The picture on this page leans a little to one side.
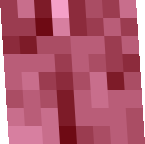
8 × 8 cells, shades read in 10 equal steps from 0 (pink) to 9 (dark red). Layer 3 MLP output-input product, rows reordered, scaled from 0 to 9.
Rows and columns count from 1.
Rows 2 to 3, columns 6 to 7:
6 4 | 4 6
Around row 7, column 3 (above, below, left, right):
5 3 4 8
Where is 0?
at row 1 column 4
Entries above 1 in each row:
7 8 8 8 8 8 8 8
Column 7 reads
6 4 6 6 8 4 4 4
